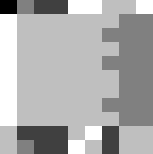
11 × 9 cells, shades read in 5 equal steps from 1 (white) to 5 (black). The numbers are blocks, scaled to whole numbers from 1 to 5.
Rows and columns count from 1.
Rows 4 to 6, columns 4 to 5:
2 2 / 2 2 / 2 2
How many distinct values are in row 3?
3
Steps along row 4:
up same same same same same up same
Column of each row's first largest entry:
1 8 7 8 7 8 8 7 8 2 3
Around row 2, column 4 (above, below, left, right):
4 2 2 2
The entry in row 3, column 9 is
3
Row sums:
23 19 20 19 20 19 19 20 19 25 24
